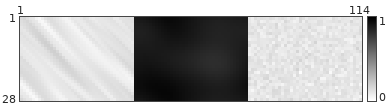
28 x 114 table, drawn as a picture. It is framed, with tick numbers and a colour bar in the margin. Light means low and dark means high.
It is made of 1 by 3 panels. Panel 1,1: very low, slanting down to the right, faint in contrast. Panel 1,2: very high, smooth, faint in contrast. Panel 1,3: very low, fine-grained, faint in contrast.
